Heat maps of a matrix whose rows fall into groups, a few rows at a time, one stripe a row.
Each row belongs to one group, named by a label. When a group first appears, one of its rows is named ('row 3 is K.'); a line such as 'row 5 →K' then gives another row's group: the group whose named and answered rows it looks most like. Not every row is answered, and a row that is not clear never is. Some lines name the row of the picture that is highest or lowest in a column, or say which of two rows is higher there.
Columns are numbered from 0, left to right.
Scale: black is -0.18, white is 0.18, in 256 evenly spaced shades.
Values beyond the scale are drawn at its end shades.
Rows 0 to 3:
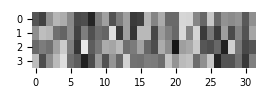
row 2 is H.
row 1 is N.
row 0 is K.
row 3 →K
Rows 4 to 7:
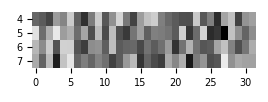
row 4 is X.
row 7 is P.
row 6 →P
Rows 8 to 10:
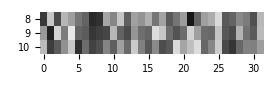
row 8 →X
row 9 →K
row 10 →K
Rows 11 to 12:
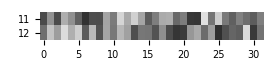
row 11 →X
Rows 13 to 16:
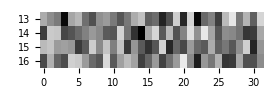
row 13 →P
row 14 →N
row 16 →X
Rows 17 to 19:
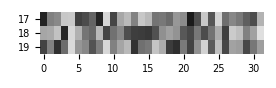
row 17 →X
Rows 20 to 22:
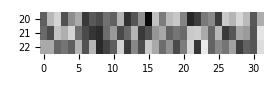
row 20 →P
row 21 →K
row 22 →N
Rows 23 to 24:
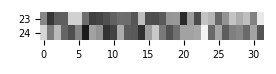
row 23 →P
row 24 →N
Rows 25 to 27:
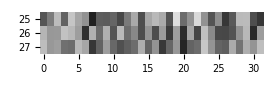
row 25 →K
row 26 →H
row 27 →P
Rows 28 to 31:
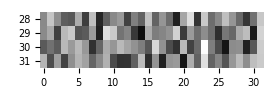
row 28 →N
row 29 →H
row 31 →P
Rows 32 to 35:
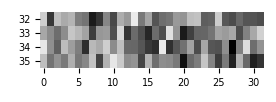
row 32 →K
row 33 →P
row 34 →H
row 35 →H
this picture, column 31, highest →33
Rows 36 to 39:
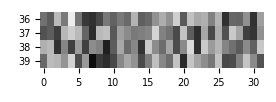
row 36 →K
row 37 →X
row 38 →N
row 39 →K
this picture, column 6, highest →39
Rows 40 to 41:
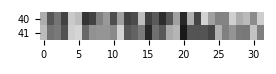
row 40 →P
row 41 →P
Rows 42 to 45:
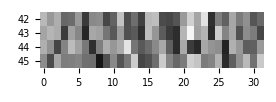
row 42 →N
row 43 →N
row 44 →X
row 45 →K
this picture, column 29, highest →45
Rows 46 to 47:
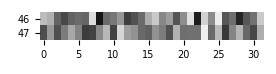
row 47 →X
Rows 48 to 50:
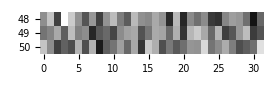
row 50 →N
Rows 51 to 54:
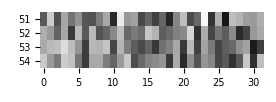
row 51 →X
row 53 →H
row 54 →H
